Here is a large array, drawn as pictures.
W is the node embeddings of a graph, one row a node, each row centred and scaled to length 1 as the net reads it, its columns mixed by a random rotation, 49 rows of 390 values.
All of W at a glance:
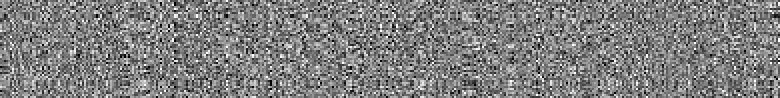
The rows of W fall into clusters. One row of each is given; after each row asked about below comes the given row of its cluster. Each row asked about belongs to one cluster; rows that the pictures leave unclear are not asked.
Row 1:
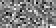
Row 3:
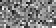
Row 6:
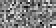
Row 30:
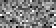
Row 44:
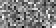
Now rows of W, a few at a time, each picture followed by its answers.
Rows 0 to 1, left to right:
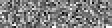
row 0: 44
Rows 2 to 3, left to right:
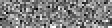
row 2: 1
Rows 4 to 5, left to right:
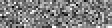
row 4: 30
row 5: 1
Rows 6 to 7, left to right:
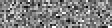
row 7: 30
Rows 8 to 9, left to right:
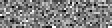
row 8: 30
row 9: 6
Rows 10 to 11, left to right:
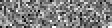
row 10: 3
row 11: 44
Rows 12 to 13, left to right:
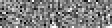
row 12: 1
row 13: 1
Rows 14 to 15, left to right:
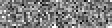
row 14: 44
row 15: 1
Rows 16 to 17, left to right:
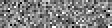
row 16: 6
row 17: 30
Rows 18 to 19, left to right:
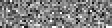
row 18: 3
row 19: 1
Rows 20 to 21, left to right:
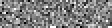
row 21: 3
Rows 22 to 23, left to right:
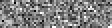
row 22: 6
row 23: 44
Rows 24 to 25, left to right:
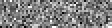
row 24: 3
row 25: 1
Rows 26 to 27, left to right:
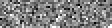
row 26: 1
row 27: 44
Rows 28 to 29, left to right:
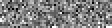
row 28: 44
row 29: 1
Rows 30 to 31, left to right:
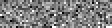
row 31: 1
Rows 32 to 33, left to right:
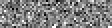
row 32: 44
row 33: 6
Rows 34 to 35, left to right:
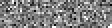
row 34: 6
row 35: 44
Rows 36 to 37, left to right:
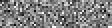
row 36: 6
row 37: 30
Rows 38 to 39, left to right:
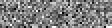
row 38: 3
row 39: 1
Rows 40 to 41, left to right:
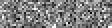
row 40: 44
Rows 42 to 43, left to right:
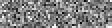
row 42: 44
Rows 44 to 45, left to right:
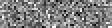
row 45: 6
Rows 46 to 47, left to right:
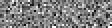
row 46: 6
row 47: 30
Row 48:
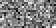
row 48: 44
